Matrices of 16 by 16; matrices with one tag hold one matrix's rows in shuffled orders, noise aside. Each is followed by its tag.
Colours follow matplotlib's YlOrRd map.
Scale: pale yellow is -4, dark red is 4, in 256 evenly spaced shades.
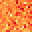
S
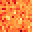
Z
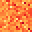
S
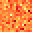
S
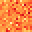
S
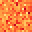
S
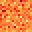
Z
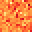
S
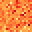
S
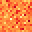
S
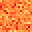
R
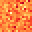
S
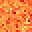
S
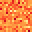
R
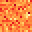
R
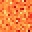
S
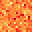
S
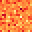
Z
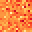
S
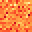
R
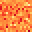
R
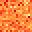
R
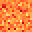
Z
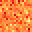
R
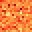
Z
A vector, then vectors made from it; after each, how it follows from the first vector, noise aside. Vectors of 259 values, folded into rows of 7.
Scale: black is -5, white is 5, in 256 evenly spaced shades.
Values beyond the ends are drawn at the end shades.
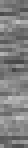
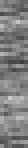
copied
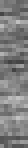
copied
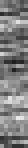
scaled up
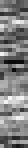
scaled up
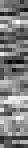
scaled up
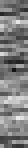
scaled up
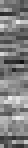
scaled up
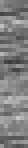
copied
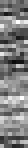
scaled up
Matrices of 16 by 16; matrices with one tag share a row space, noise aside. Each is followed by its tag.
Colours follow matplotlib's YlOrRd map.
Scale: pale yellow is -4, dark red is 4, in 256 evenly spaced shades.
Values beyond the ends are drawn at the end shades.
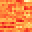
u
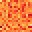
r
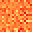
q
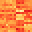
u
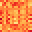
r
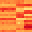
u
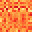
r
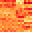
u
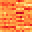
u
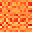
r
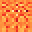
q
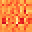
q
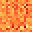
q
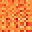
q
